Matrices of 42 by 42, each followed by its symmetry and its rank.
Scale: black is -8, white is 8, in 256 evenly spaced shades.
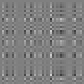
neither, rank one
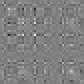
symmetric, rank three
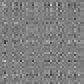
neither, rank three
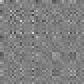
symmetric, rank three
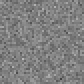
neither, full rank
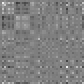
symmetric, rank three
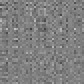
neither, rank five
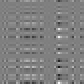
neither, rank one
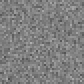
neither, full rank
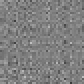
neither, rank five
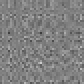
neither, rank five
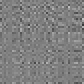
neither, rank three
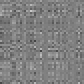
neither, rank three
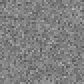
neither, full rank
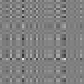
neither, rank one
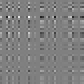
neither, rank one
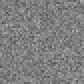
neither, full rank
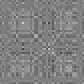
symmetric, rank three
